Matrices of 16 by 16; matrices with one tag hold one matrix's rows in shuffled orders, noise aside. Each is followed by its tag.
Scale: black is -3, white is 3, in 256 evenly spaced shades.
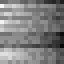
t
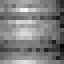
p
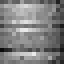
p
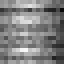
p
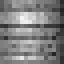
p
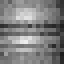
p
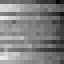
t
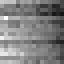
t
